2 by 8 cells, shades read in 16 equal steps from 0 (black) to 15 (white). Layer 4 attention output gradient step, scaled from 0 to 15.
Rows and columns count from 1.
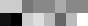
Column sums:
13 12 19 21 19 16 19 23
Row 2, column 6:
6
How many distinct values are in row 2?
7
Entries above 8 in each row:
3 5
